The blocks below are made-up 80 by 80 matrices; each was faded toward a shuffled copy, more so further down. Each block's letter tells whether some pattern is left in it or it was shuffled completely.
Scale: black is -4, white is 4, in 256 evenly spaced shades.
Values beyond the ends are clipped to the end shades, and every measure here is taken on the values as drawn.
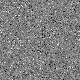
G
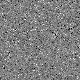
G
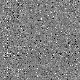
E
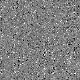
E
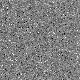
G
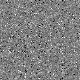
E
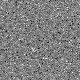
G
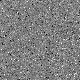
G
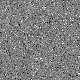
G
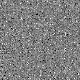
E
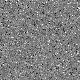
G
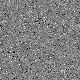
G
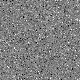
G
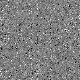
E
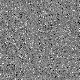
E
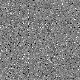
E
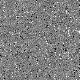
E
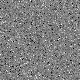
G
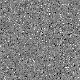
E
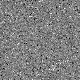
G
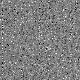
E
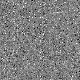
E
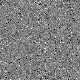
E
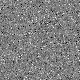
G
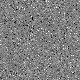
G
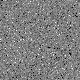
G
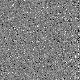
E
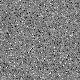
G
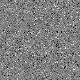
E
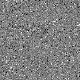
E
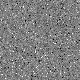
G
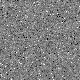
G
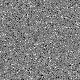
G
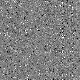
E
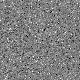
G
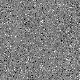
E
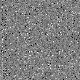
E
